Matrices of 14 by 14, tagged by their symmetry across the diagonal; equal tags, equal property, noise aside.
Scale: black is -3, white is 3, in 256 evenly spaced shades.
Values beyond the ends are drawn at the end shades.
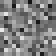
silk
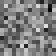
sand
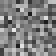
silk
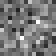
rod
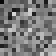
rod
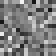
silk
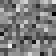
sand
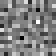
silk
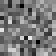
sand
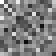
rod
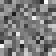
rod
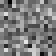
sand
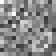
rod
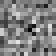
sand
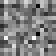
silk
